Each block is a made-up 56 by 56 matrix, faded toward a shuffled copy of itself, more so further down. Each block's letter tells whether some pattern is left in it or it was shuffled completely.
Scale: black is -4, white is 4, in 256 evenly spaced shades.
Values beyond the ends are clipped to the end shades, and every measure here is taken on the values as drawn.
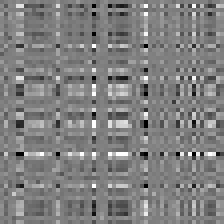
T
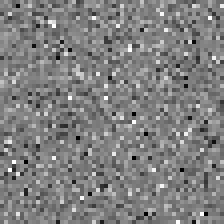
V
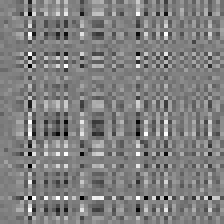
T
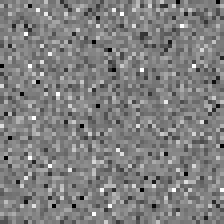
V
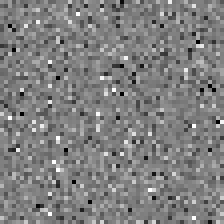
V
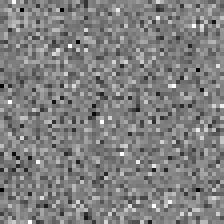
V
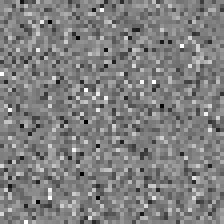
V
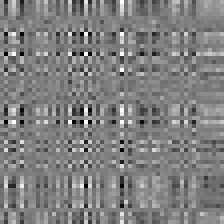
T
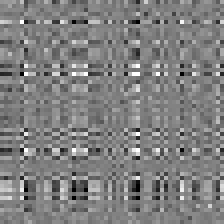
T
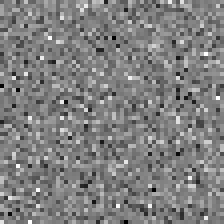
V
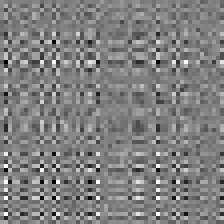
T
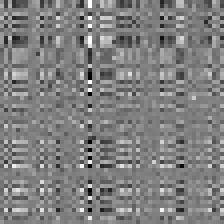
T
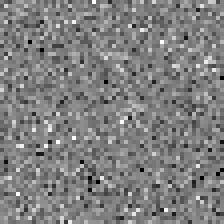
V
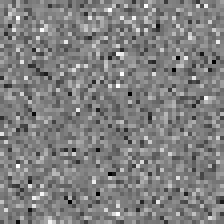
V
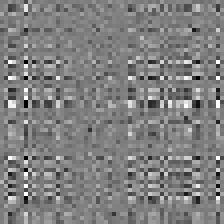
T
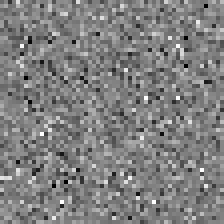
V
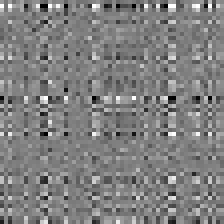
T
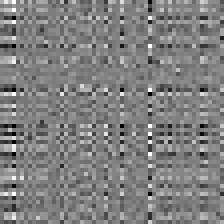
T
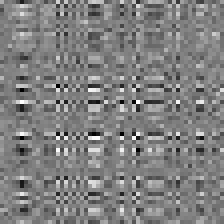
T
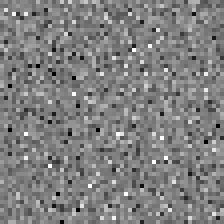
V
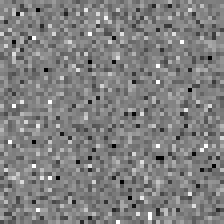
V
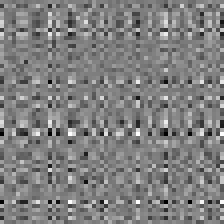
T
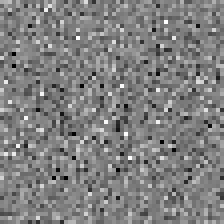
V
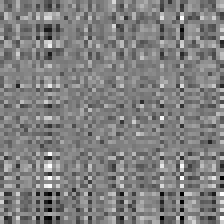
T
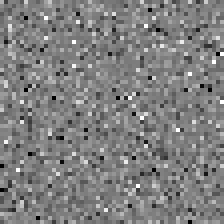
V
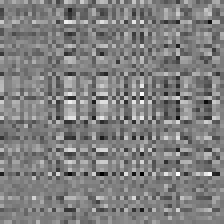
T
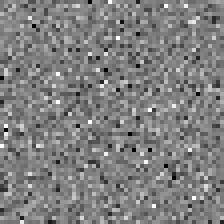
V
